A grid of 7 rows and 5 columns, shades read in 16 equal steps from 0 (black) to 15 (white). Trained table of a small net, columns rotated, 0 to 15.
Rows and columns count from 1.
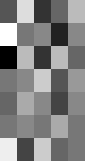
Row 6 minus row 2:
-8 1 -1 8 -1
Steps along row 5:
up down down up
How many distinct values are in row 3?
4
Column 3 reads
3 8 3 12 8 7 12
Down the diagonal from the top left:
5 7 3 5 8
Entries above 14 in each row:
0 1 0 0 0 0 0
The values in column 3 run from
3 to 12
